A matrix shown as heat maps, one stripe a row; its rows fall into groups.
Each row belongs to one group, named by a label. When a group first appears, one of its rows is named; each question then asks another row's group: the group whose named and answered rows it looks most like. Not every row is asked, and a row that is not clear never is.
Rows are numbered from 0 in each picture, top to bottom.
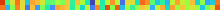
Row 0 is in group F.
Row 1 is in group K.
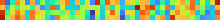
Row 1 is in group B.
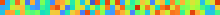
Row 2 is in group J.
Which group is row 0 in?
K
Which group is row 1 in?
B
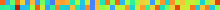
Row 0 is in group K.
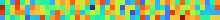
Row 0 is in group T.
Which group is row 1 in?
F
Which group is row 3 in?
J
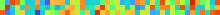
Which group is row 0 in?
B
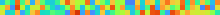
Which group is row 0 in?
T
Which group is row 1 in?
T
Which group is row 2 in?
J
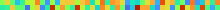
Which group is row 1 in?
B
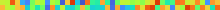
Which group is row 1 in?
B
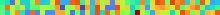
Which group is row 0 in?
J
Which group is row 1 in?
J
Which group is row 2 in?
K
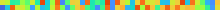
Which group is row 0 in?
J
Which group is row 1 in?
B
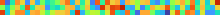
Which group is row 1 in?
T
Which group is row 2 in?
F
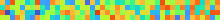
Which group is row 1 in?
T
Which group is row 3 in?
T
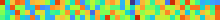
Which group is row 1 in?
B
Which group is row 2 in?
T
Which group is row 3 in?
K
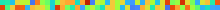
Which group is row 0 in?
T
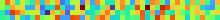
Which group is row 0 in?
J
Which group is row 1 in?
B
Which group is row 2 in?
B
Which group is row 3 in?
J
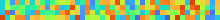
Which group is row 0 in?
T
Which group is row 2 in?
T
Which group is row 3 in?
F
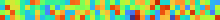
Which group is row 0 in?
J
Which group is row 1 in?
T
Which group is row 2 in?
B
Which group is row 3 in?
B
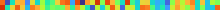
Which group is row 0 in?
F
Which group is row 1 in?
F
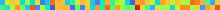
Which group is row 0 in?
B
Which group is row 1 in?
K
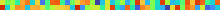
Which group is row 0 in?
B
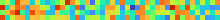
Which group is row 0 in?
T
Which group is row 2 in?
K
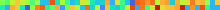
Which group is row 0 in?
B
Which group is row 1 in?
J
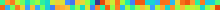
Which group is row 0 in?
B
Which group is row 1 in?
K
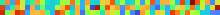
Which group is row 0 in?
T
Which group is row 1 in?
F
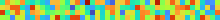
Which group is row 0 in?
J
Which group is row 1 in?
K
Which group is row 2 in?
F
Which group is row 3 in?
J
